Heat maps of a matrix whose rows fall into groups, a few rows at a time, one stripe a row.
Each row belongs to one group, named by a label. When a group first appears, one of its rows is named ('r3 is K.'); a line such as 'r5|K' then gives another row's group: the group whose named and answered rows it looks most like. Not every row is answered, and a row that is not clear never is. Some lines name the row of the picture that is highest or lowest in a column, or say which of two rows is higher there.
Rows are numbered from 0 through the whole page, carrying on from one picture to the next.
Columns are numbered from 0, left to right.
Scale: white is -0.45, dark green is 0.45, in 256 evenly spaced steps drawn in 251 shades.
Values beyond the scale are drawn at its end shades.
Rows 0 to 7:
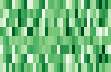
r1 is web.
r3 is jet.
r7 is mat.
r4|mat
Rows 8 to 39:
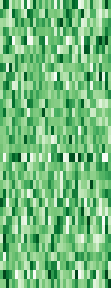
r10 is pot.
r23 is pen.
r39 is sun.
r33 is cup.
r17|cup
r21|jet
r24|web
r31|jet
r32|cup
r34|sun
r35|sun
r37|web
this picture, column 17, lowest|23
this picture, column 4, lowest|12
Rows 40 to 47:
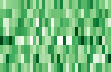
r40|mat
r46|sun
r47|cup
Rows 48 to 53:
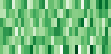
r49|web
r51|cup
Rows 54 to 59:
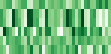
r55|jet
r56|jet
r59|web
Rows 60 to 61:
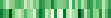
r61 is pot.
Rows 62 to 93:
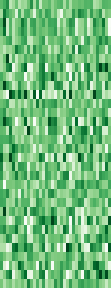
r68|mat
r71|cup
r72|pen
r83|sun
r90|jet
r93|mat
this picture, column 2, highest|68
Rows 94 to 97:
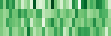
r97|mat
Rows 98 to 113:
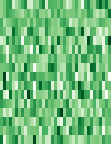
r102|sun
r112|cup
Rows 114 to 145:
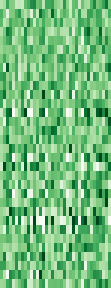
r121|sun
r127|sun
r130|pen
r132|sun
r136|cup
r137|pen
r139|cup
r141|mat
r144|pen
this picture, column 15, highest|138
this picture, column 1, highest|132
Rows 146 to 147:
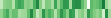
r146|web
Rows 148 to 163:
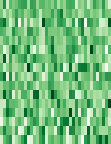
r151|jet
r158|sun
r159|sun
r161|web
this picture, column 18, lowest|162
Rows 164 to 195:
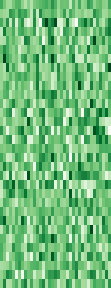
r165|pen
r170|sun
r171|sun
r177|mat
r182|pot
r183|mat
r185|pen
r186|mat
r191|jet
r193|web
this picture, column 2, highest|171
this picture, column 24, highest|170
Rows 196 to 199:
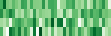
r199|pen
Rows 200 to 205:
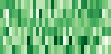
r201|pen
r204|mat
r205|jet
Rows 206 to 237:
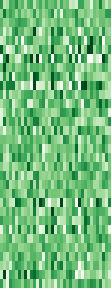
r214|sun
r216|mat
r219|sun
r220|mat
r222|web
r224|mat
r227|jet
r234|web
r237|pen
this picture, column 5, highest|228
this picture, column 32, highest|228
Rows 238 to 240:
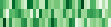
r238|jet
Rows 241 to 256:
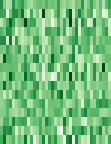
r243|pen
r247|sun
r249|pen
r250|sun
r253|mat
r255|pot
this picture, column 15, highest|254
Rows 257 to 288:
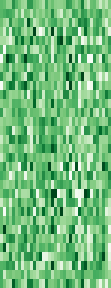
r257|jet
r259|mat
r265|jet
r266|pen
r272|pen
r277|pot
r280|mat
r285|web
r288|jet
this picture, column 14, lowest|285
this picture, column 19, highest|261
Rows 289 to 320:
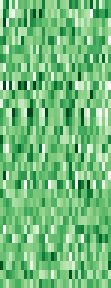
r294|pen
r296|cup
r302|jet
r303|mat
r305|web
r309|cup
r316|cup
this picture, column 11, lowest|297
